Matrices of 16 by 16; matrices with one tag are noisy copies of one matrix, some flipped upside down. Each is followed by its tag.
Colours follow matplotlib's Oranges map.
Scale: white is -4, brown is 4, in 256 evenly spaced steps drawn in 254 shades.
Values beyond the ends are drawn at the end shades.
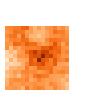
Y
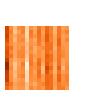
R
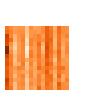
R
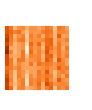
R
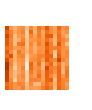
R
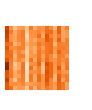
R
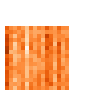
R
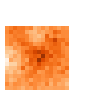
Y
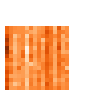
R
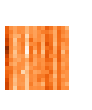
R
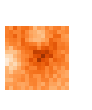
Y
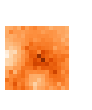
Y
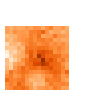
Y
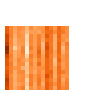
R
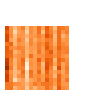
R
